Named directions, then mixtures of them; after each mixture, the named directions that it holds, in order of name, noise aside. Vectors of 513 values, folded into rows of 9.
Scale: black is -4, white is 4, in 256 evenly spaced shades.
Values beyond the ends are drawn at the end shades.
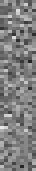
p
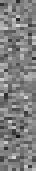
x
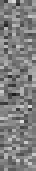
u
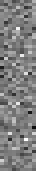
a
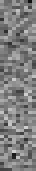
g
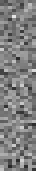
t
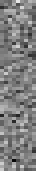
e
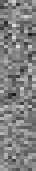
e, p, u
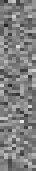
t, u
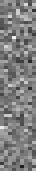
p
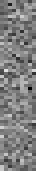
p, t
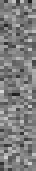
g, u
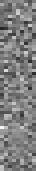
p, t, x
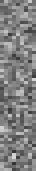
g, p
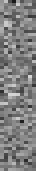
u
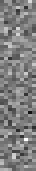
a, g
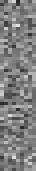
u, x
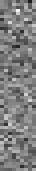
g, p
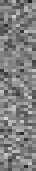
g, t, u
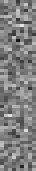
p, x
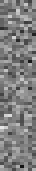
p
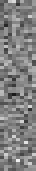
u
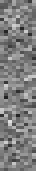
e, g, x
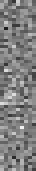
t, u, x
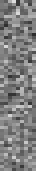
p, u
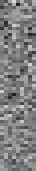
e, p, u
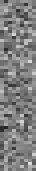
p, u
